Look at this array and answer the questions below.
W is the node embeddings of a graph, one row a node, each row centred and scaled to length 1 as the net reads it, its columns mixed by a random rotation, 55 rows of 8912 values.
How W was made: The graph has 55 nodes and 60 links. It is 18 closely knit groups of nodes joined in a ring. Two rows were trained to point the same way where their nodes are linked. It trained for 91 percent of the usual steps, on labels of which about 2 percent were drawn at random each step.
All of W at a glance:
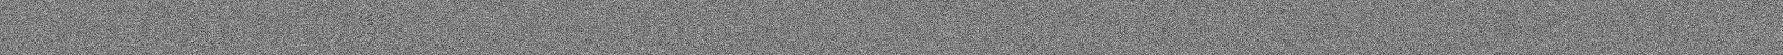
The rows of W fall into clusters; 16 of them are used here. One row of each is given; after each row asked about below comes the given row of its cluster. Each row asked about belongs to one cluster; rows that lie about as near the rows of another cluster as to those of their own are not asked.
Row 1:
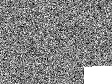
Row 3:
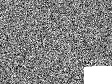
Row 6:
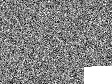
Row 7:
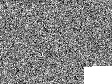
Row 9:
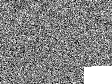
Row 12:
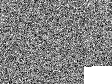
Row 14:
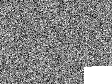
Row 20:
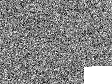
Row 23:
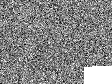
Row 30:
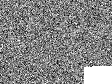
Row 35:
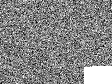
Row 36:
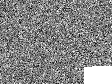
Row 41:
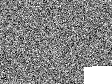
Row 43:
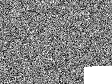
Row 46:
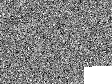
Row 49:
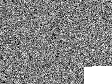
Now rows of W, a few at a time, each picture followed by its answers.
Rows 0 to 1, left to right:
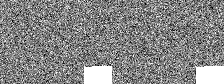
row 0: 14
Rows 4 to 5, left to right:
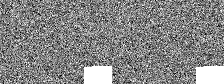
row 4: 43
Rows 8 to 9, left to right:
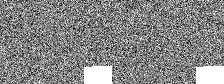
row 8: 7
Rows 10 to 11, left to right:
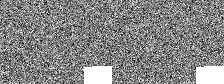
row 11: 46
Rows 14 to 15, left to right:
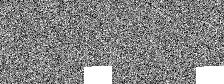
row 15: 6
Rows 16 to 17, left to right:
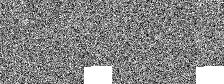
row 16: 43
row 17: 12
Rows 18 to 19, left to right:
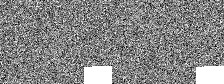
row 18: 41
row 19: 23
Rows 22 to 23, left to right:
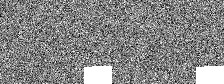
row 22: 36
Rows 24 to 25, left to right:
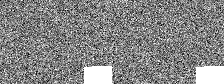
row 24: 20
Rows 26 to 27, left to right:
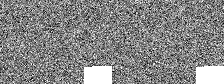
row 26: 30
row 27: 35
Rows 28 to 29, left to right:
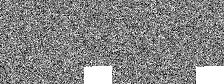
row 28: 3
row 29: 1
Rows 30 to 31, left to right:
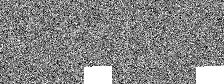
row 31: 3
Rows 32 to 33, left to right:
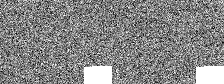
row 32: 35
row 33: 20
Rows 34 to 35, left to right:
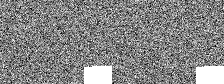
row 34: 46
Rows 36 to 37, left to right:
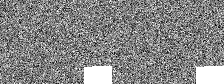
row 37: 1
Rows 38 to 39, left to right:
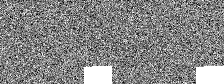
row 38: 7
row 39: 9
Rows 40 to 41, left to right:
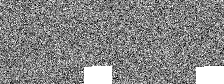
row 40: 9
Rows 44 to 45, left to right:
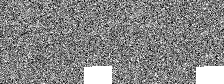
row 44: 23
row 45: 23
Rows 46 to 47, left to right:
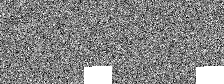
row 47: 49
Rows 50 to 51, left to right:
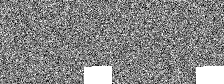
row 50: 14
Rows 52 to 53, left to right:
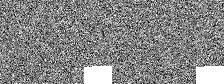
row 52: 36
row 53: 12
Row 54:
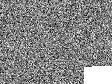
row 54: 30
